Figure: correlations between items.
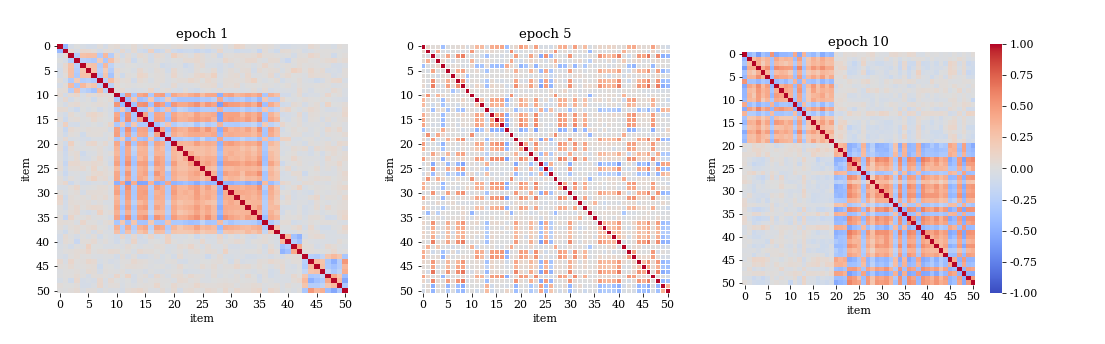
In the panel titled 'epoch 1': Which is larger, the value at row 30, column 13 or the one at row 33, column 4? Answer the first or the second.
the second
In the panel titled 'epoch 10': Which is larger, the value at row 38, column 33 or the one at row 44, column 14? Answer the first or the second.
the first
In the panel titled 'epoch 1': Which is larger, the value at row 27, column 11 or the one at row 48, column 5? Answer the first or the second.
the second
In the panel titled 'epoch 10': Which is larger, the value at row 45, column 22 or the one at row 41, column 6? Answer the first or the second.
the first
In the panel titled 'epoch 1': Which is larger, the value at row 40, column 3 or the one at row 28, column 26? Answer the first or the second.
the first
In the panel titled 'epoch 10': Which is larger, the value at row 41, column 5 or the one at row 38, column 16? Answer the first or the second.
the second
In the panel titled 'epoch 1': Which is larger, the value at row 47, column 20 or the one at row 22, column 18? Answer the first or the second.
the second
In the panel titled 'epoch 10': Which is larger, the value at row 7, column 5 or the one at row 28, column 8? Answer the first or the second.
the first
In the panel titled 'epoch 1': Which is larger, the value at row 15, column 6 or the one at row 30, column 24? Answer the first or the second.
the second
